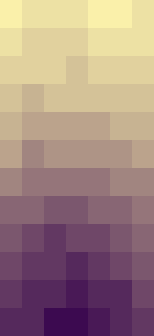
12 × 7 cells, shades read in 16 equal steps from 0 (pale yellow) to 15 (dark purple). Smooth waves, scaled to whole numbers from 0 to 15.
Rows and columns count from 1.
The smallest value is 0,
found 3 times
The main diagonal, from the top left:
0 2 2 3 5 6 7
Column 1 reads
0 1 2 3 4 5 7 9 10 11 12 13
